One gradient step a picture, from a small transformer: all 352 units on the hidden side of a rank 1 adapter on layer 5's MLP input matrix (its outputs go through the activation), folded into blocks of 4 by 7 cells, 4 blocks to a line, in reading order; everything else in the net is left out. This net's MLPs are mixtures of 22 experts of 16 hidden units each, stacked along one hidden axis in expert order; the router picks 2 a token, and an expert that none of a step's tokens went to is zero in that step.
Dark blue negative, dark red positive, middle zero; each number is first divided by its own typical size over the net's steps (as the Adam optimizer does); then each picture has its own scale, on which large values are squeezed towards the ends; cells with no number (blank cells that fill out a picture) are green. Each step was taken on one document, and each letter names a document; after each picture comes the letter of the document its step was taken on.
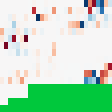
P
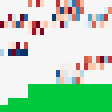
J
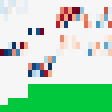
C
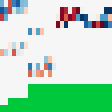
C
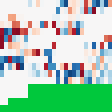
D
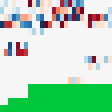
J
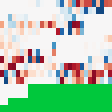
D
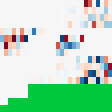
P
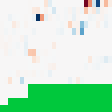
P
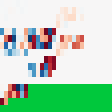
C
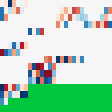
C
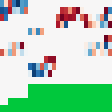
C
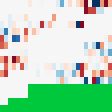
D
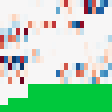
D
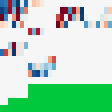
C
